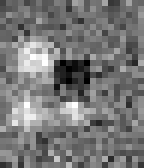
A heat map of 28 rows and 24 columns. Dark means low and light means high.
Bumps: three. Ninth with the lowest average: centre. Odd patch: lower, in the centre. Ninth with the highest average: middle left.
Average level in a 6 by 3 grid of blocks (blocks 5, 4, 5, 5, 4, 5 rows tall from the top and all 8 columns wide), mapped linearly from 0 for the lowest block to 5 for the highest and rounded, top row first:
2 2 2
4 2 2
5 0 2
4 3 2
4 3 2
2 2 2
